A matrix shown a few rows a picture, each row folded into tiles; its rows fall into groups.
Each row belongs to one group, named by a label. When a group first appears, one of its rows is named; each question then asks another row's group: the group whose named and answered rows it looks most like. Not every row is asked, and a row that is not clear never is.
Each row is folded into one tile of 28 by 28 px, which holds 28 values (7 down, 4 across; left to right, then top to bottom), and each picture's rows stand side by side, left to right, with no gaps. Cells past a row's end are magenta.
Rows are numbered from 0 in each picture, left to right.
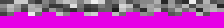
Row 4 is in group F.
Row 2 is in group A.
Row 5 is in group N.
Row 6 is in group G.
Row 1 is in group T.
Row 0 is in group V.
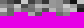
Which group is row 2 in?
G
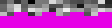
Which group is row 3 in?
N
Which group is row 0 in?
F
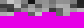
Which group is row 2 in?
N
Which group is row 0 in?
A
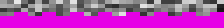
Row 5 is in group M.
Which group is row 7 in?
G
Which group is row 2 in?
N
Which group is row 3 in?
F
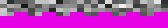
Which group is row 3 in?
G
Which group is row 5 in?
N
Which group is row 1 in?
V
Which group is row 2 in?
V
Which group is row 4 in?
M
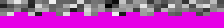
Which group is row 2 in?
G
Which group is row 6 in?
G
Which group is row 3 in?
T
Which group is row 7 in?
M
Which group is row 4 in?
F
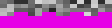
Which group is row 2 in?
G
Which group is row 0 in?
T
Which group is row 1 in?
V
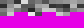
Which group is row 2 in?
A
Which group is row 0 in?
G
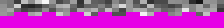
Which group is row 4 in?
M
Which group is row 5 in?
T
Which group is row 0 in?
G
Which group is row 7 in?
V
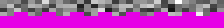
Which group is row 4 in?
F
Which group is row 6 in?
A
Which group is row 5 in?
M
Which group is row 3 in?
V
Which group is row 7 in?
T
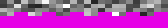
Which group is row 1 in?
A
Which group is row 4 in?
T
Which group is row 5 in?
M
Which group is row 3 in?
T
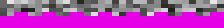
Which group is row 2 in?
N
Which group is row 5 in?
N
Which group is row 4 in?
F
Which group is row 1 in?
N
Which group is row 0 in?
V
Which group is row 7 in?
M
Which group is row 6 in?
N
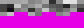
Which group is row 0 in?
A
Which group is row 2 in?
A
